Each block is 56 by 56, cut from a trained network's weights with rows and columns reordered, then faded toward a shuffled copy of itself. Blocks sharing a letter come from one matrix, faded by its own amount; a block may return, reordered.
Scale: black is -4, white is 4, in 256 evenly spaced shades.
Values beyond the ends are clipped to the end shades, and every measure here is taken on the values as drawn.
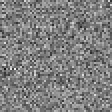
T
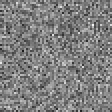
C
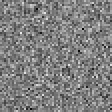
T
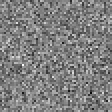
C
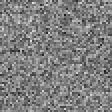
C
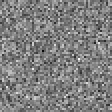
T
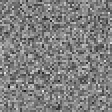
C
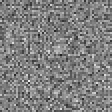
C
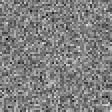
C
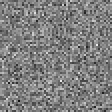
T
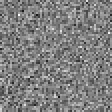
T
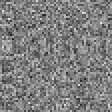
T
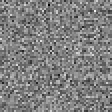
C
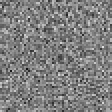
T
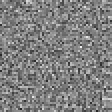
C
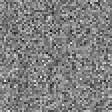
C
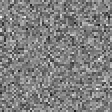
T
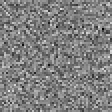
C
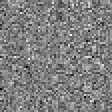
T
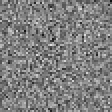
T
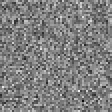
C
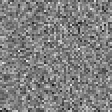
T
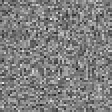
T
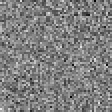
C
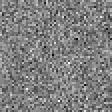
T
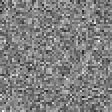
T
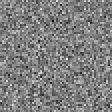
T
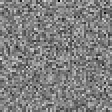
C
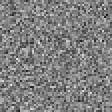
T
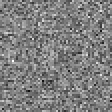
C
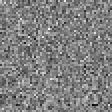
T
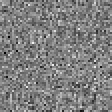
T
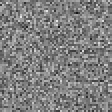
C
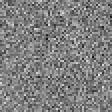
T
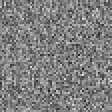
C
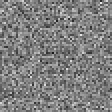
C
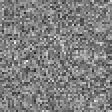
C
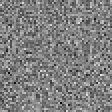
C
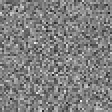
T
